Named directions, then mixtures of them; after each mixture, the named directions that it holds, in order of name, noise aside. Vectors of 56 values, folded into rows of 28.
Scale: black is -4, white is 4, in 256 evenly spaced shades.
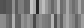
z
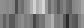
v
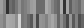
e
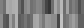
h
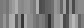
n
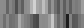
e, v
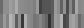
n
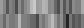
e, v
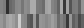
e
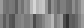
v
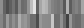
e, v, z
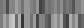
e, n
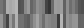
h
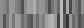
e, h, v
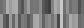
h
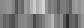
v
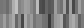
n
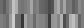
h, n, z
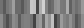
h, v, z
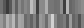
e, z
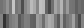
h, v, z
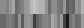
n, v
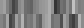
h, n, z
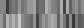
e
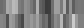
e, h, n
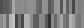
n, z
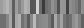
z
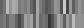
e, n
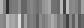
e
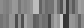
n, v
